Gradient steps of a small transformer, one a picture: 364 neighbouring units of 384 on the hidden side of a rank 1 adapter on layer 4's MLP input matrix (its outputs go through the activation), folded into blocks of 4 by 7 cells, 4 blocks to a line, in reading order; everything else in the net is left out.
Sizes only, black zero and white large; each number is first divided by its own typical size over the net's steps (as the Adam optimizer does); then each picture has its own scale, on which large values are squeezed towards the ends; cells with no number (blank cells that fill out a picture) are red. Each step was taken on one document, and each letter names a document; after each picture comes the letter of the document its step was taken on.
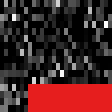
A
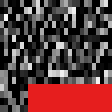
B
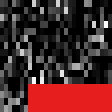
A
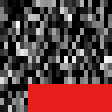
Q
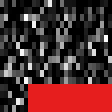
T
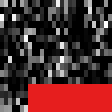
A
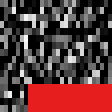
T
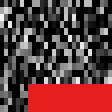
B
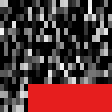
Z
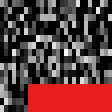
B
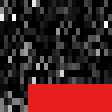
A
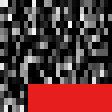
Q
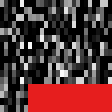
B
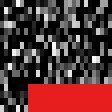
B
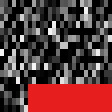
Q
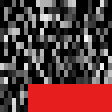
Q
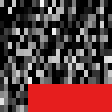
Q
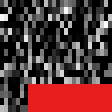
A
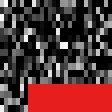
A
